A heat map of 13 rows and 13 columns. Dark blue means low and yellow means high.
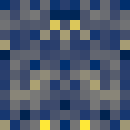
Average level on the scale: 30%. Mirror symmetry: left to right. Roughest part: top middle.
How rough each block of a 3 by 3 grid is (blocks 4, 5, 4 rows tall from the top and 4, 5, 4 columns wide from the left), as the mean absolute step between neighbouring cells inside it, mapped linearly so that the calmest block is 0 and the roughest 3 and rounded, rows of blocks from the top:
030 / 101 / 111
